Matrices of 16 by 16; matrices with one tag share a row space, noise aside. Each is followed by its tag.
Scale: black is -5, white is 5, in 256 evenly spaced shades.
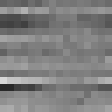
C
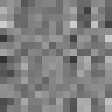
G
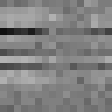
C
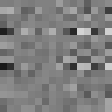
G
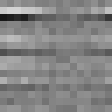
C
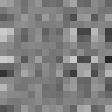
G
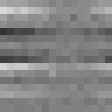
C
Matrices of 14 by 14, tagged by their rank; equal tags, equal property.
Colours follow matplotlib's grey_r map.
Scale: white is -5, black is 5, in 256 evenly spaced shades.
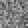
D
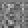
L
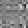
L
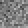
D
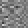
L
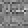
L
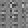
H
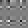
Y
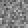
D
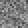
D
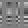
Y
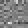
L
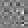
H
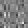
H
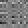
H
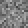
D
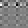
Y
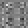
H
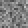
D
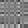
Y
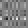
Y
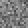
D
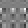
Y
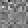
L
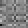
H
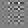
Y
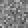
D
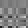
Y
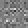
L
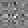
H
